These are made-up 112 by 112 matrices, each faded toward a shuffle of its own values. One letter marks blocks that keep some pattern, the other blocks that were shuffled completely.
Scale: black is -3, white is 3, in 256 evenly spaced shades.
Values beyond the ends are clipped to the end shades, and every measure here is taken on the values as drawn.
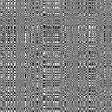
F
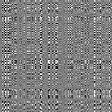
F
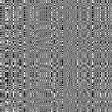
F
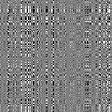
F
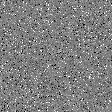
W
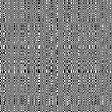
F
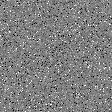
W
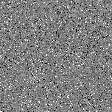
W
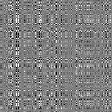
F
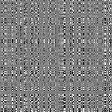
F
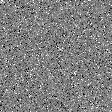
W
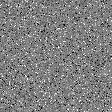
W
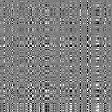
F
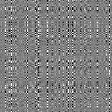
F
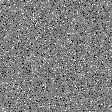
W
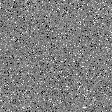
W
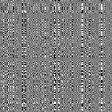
F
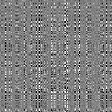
F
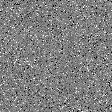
W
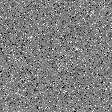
W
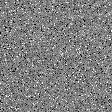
W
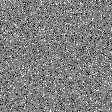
W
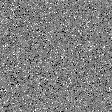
W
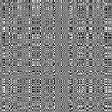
F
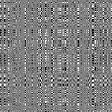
F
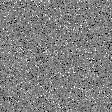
W
